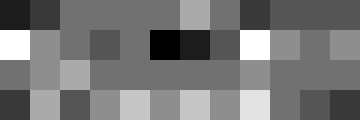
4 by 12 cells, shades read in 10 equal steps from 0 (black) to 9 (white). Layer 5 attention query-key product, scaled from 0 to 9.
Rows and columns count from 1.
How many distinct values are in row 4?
7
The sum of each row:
40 52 52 57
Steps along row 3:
up up down same same same same up down same same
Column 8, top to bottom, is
4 3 4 5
